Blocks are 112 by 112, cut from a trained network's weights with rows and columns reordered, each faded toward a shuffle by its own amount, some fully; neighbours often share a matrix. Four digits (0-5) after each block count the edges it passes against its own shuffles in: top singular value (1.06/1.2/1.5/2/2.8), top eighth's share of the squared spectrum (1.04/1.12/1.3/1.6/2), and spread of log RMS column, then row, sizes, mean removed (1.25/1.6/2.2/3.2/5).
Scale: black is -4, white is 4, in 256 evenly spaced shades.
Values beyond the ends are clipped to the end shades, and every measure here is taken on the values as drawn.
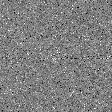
2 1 0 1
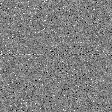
2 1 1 1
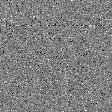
2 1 0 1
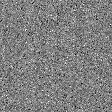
0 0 0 0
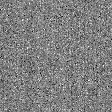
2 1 0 0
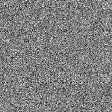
3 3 0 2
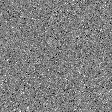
0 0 0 0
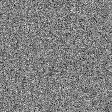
0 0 0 0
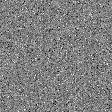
0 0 0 0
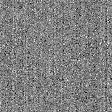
3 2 1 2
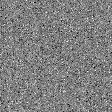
0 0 0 0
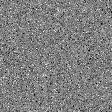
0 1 0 0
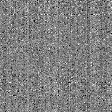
3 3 0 2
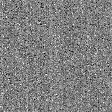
2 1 0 1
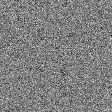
1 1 0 0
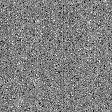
2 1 0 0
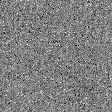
1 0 0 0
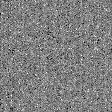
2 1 0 0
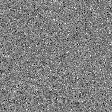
1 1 0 1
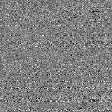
3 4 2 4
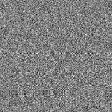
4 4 1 2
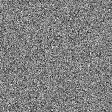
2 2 0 0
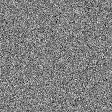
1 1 0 0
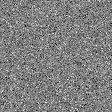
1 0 0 0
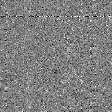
3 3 2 2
